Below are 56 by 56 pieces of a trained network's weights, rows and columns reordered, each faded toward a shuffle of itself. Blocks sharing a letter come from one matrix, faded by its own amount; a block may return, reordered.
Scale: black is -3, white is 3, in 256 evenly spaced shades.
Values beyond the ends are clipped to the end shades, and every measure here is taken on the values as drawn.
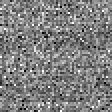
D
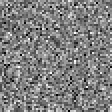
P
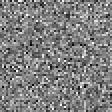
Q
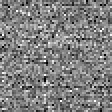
D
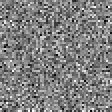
Q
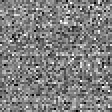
D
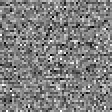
D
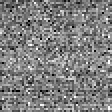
D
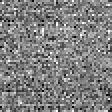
D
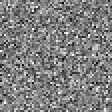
P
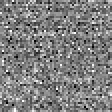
D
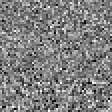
Q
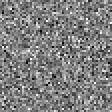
Q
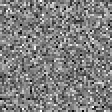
P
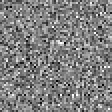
Q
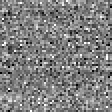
D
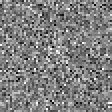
Q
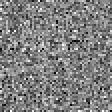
Q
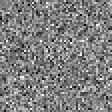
Q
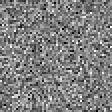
P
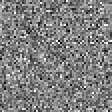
Q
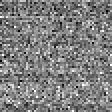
D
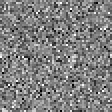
Q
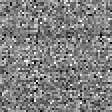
D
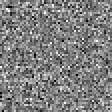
P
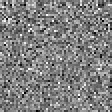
Q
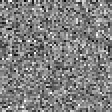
Q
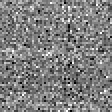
D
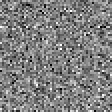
Q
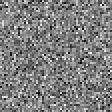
Q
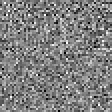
Q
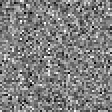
P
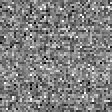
D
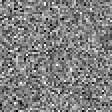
Q
